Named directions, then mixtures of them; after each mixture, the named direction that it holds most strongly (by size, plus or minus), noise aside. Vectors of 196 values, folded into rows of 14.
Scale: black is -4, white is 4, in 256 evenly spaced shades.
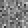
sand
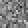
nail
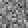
nail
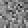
nail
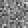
sand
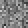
sand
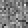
sand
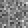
sand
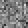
sand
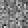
sand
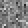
sand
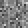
sand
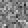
nail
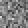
nail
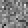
sand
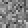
nail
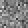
sand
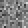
sand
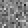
sand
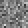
sand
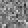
nail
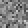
nail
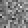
nail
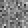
sand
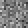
sand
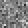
sand
